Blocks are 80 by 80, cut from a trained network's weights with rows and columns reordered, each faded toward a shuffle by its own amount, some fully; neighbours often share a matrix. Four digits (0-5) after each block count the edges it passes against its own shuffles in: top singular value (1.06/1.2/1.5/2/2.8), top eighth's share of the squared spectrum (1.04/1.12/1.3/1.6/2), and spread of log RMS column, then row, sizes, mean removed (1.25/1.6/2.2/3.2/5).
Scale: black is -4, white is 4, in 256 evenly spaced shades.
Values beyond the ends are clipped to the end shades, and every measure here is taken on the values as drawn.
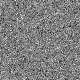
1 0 0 0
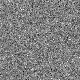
0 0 0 0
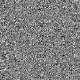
3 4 2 2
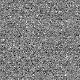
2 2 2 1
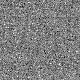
0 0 0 0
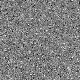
0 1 0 0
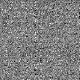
2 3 2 1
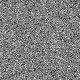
0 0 0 0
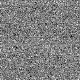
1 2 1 1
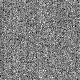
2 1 0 0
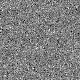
0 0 0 0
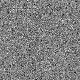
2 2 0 0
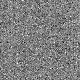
0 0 0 0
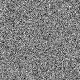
2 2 0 0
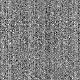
3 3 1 2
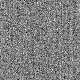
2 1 0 0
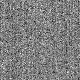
2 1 0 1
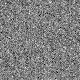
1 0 0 0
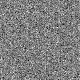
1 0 0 0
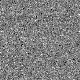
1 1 1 0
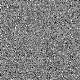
1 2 1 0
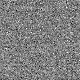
1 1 1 0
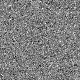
1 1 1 0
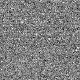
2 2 1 1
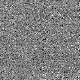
2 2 2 0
